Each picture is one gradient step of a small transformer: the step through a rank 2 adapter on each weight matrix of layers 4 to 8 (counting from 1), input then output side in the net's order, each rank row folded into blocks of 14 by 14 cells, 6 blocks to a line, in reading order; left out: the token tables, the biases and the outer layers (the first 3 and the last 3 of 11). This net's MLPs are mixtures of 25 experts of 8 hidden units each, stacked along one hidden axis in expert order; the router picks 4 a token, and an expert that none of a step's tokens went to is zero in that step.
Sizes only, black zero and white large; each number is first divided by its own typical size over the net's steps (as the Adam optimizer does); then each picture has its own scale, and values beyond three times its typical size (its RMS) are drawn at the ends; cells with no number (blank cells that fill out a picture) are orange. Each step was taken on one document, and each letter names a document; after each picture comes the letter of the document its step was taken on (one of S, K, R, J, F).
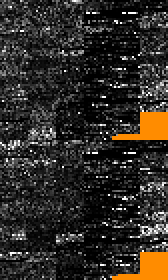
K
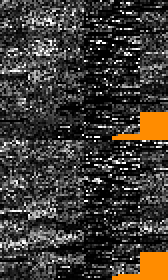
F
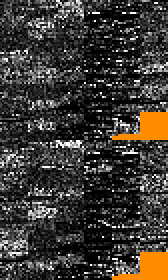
F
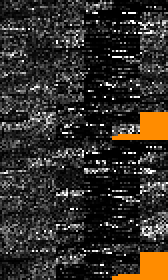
K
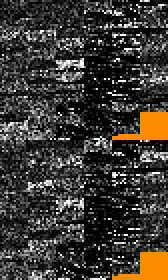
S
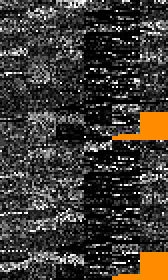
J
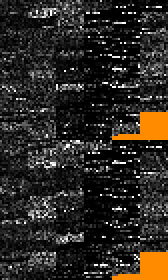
K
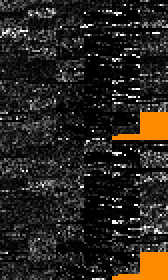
S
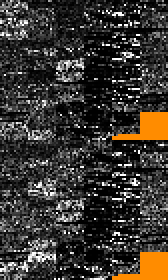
S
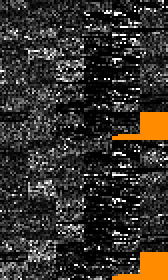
S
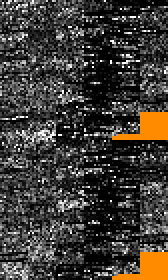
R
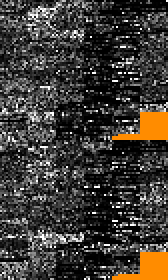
R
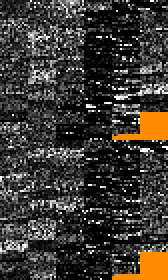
J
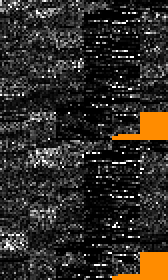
K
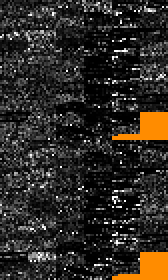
S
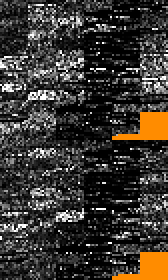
J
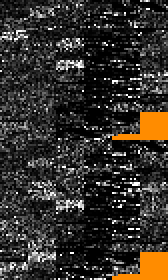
S
